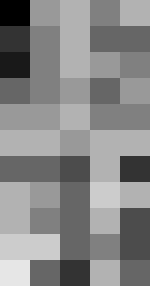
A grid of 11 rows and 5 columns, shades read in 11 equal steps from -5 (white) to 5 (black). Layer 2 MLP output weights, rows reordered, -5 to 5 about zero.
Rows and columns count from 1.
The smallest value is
-4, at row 11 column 1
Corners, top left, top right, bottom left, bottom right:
5 -2 -4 1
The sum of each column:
0 -6 -2 -10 2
